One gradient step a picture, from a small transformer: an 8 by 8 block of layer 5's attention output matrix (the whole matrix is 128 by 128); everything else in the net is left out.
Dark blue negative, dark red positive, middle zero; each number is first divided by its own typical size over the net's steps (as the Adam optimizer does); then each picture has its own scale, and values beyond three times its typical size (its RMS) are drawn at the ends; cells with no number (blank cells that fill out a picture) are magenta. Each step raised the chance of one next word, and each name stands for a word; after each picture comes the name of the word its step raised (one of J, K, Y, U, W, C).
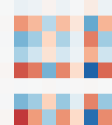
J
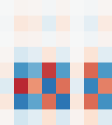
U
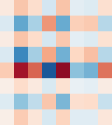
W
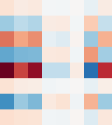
W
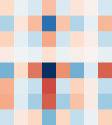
J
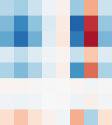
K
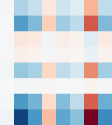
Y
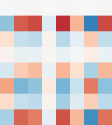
J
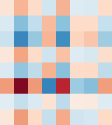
K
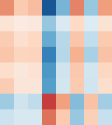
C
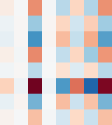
K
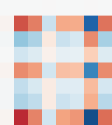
J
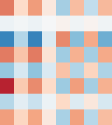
K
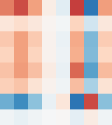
C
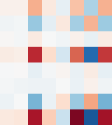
K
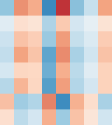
C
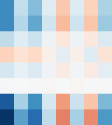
Y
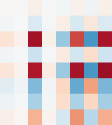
W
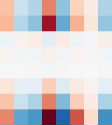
Y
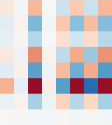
K
